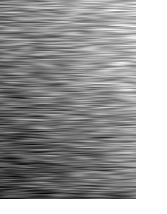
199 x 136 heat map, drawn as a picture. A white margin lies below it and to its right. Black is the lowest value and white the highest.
Grain: streaks across. Mirror symmetry: none. Ninth with the lowest average: bottom left. Histogram: bell-shaped. Ninth with the highest average: top right. Slope: up to the top right. Average level on the scale: 50%.
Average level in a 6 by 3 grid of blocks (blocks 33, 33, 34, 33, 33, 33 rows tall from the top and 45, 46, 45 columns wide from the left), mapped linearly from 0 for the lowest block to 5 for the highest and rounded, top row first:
345 | 335 | 234 | 123 | 023 | 012
